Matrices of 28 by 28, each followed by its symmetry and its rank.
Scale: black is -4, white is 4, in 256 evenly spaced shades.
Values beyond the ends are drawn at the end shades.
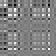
symmetric, rank one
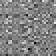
neither, rank five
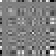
symmetric, rank two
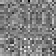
neither, rank five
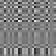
neither, rank one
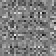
neither, rank five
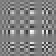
symmetric, rank one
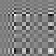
symmetric, rank one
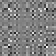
symmetric, rank two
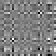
antisymmetric, rank two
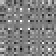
symmetric, rank two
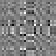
antisymmetric, rank two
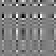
neither, rank one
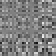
antisymmetric, rank two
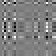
neither, rank one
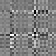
antisymmetric, rank two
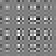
symmetric, rank one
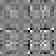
symmetric, rank two
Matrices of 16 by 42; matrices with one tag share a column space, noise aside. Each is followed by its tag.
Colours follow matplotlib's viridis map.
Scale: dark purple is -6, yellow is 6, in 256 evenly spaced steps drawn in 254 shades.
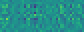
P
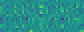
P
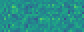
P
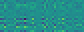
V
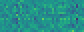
P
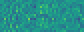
P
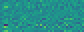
V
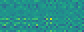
V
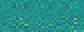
V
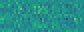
P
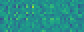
P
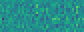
P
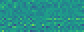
V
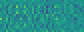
P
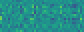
P
